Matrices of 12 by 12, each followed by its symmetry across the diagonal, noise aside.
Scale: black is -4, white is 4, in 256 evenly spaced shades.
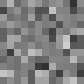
antisymmetric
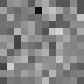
neither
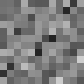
symmetric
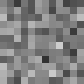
antisymmetric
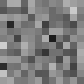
neither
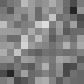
symmetric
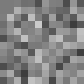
symmetric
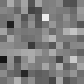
neither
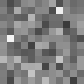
neither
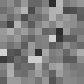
antisymmetric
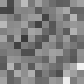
symmetric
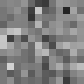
antisymmetric
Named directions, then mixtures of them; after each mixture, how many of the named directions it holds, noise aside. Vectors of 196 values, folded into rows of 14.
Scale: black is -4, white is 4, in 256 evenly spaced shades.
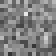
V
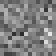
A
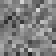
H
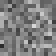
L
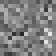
one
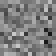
one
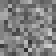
three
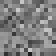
two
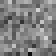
two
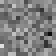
three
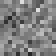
one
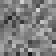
one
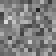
three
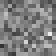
two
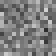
two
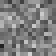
two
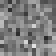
two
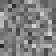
one
